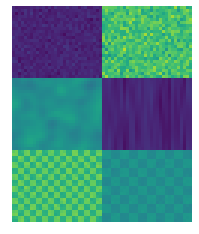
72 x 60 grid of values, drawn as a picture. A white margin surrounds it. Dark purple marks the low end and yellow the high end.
It is made of 3 by 2 panels. Panel 1,1: very low, fine-grained, faint in contrast. Panel 1,2: high, fine-grained. Panel 2,1: middling, blotchy, faint in contrast. Panel 2,2: very low, streaked downward, faint in contrast. Panel 3,1: high, checkered. Panel 3,2: middling, checkered, faint in contrast.
